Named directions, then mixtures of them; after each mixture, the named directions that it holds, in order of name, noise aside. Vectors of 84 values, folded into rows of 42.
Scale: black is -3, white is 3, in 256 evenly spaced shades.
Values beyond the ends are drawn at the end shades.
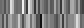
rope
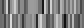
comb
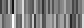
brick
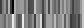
brick, rope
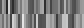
brick, comb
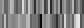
comb, rope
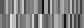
brick, comb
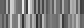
comb, rope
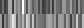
brick, rope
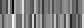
brick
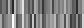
brick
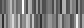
brick, rope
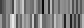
brick, comb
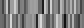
comb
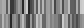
comb, rope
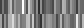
brick, rope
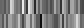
rope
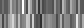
brick, rope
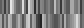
rope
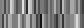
rope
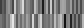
brick, comb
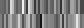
rope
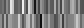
rope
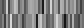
comb
